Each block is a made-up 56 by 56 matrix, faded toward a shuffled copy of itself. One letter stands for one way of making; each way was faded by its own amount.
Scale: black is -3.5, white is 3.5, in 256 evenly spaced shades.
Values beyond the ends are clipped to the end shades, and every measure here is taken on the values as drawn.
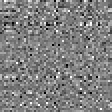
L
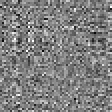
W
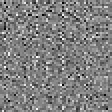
W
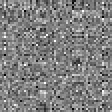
W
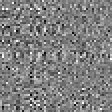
W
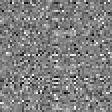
L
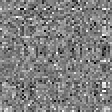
L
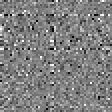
L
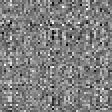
W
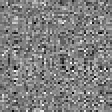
W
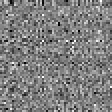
W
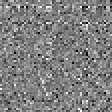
L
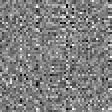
W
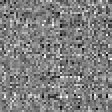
W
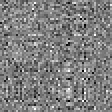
W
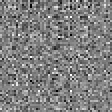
W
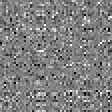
L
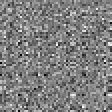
W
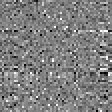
L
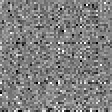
L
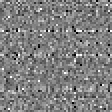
L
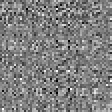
W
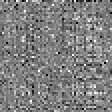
L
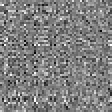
W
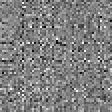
W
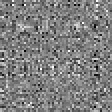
W
